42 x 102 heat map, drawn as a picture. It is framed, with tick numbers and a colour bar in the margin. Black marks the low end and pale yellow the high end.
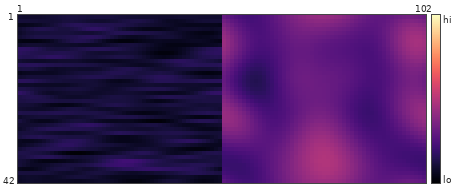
The table splits into one row of 2 panels. Panel 1,1: very low, streaked across, faint in contrast. Panel 1,2: low, smooth.
